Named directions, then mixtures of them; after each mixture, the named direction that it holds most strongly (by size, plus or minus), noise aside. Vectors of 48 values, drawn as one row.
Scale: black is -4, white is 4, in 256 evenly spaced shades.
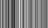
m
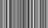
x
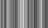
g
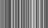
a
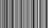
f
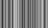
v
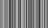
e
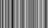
m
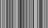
g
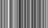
m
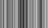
g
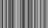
v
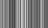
e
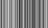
m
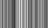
m
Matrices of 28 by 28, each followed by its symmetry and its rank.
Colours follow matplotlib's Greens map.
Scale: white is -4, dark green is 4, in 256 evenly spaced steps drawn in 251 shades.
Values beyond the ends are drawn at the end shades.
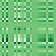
neither, rank one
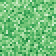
neither, full rank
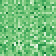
neither, rank five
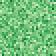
antisymmetric, full rank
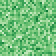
antisymmetric, full rank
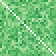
symmetric, full rank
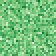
antisymmetric, full rank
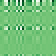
neither, rank one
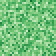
neither, full rank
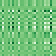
neither, rank one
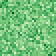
symmetric, full rank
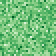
neither, full rank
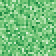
antisymmetric, full rank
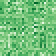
neither, rank five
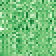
neither, rank five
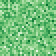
antisymmetric, full rank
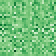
neither, rank five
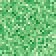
symmetric, full rank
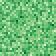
symmetric, full rank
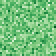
neither, full rank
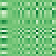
neither, rank one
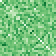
symmetric, full rank
